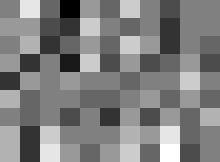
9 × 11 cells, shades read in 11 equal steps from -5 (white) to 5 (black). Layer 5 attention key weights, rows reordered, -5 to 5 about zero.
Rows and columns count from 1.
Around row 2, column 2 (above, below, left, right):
-4 -2 -1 2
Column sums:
-5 3 -1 13 -6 7 -11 2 0 -1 2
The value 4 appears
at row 4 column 4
